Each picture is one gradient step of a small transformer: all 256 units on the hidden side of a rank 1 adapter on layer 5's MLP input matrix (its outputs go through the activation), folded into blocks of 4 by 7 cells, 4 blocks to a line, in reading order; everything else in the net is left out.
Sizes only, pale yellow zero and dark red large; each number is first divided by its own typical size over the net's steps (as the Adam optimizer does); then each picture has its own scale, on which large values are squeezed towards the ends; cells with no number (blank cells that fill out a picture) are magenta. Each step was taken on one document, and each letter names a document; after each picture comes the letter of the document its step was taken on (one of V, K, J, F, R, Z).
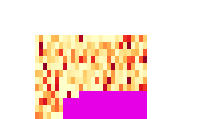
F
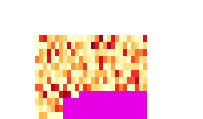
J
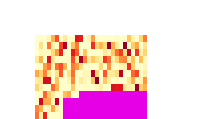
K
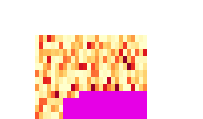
K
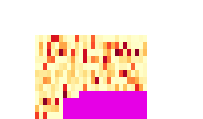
K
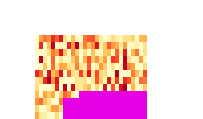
J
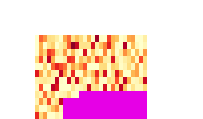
J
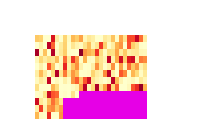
F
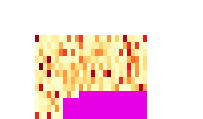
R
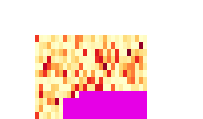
R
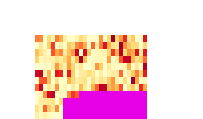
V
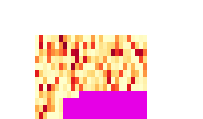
V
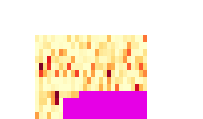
R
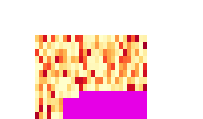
F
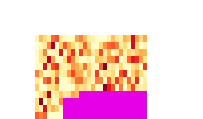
K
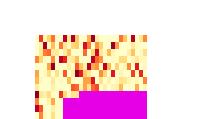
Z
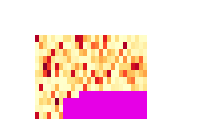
R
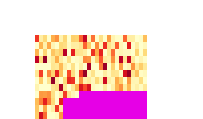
V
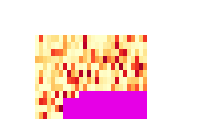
V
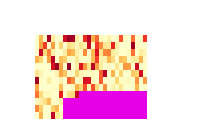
Z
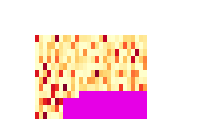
K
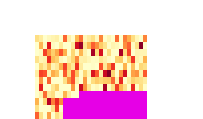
R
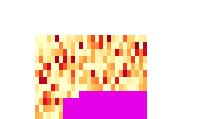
J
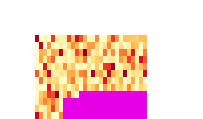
V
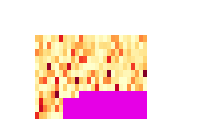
V
